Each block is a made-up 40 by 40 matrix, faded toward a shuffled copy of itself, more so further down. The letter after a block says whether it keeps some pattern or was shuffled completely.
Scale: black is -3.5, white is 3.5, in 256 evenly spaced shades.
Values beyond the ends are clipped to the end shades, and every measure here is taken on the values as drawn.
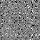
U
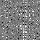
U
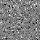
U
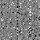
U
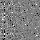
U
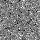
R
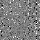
U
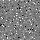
R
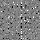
U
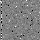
U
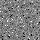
R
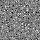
R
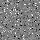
R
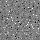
R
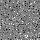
R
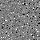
R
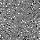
U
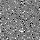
U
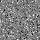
R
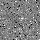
R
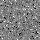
R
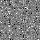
U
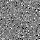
U
